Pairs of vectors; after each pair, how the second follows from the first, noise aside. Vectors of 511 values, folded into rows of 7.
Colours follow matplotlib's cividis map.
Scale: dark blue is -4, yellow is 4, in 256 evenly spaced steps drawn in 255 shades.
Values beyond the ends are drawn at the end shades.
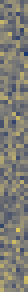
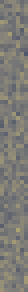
shrunk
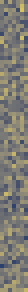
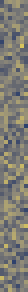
shuffled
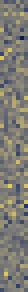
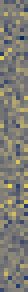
copied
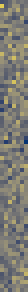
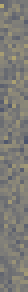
shrunk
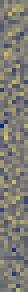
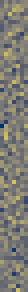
copied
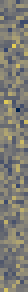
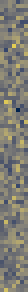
copied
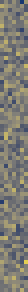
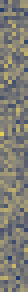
shuffled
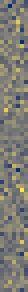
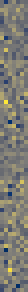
reversed
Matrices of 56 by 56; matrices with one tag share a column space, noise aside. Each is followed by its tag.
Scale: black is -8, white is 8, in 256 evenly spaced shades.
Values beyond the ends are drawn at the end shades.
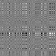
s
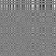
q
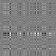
s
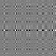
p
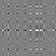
p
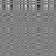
q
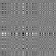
s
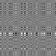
s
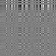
q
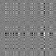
s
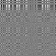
q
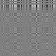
q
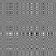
s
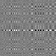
p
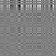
q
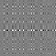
p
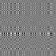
s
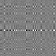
p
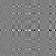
p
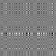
s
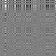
q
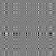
s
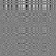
q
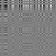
q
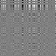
q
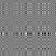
s
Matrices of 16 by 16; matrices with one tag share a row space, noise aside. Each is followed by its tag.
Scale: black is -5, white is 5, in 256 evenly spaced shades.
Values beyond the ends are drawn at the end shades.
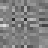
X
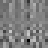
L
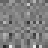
L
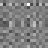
L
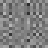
L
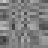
X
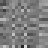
X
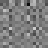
L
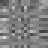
X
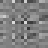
X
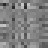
X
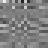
X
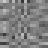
X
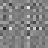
L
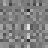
L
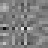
X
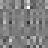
L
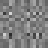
L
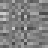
X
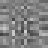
X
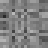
X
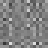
L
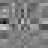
X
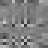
X
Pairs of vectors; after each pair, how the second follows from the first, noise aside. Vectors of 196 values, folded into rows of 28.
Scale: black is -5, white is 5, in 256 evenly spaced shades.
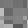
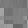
shrunk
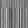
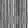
wrapped around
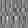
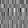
wrapped around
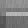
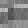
wrapped around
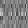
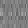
shrunk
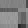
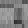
wrapped around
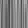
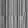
wrapped around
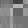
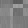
shrunk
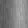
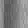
wrapped around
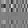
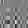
wrapped around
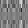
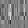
wrapped around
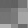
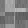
wrapped around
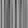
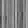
wrapped around
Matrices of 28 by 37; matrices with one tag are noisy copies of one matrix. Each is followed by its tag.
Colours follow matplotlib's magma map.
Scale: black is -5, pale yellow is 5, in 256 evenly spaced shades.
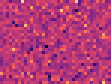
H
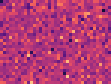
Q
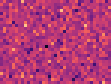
H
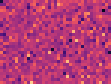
Q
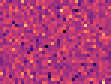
H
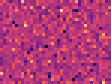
H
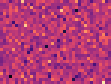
H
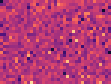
Q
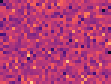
Q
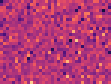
Q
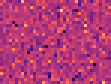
H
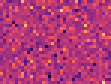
H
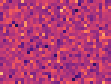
H
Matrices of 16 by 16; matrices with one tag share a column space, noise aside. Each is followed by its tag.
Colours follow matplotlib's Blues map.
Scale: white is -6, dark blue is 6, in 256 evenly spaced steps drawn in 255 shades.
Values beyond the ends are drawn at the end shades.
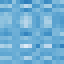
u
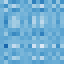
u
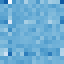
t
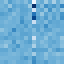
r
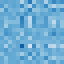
u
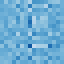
u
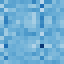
u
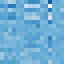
r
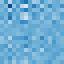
r
